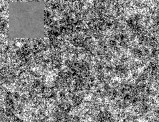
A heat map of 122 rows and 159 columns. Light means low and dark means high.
Calmest part: top left. Stripes: none. Mirror symmetry: none. Histogram: bell-shaped. Average level on the scale: 50%. Odd rows or columns: none. Odd patch: calmer, in the top left.
